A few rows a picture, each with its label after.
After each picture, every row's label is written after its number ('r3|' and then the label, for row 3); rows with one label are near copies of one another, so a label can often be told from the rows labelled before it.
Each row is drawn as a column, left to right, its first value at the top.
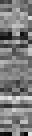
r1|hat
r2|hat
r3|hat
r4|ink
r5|ink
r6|hat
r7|hat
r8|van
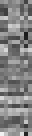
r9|van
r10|van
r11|ink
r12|ink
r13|ink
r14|van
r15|hat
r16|van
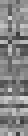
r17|ink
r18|ink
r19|van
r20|ink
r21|hat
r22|ink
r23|ink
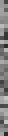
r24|ink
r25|hat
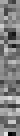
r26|ink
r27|van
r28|hat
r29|hat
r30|ink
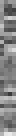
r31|ink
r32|van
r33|van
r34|van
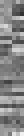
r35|ink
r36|ink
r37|ink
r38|van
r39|van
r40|van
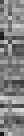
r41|hat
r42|ink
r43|van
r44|ink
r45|ink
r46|ink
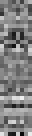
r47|van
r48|ink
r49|hat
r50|hat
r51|van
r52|hat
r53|ink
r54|van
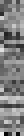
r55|van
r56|hat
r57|hat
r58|ink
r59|hat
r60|ink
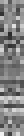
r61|van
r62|ink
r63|hat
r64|ink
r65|van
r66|ink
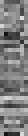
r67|ink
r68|hat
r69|hat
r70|hat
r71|hat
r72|van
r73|ink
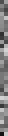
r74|hat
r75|van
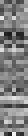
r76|van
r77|hat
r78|hat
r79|van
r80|hat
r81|hat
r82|ink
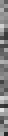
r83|ink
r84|hat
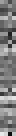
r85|van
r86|van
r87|hat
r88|van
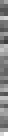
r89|van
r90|van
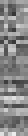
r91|van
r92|ink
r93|van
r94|van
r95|ink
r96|ink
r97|ink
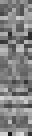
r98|van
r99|van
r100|hat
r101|ink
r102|van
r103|van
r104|ink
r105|hat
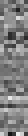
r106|van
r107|ink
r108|hat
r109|hat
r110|van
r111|van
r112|hat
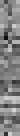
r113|ink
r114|hat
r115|van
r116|ink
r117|ink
